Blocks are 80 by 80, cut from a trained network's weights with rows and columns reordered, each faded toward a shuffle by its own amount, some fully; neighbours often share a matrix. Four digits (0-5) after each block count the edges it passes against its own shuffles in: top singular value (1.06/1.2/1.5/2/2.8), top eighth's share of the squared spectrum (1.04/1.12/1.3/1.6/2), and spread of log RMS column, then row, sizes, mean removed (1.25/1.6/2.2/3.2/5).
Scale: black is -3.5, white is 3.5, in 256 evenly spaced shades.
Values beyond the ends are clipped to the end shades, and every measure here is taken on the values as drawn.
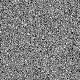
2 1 0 0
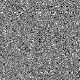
2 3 0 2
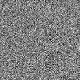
3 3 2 1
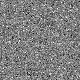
0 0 0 0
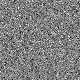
0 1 0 0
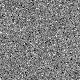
0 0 0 0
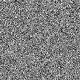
2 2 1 0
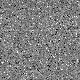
0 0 0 0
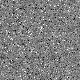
0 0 0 0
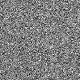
2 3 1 1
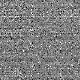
3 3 2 1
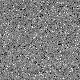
0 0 0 0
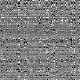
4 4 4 3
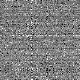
3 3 3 2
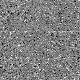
1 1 1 1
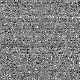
2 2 2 1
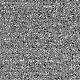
2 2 1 0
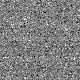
1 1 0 0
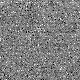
1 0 0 1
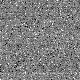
1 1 0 0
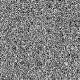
3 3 1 0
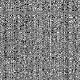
3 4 1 3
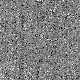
1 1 0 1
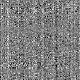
3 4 1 3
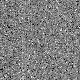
1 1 0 0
